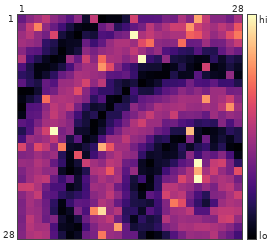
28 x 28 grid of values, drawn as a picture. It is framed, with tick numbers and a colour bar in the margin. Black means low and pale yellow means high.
Ninth with the highest average: bottom right. Slope: none. Rings: centred on the bottom right. Average level on the scale: 30%. Odd rows or columns: none.
